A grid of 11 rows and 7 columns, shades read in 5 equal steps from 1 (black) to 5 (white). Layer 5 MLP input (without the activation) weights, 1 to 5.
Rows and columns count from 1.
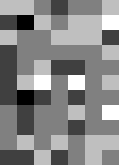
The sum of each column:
29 29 37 32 35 37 40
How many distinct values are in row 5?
3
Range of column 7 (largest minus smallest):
3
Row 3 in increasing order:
2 3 3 4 4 4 4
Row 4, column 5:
3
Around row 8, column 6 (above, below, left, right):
3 3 4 5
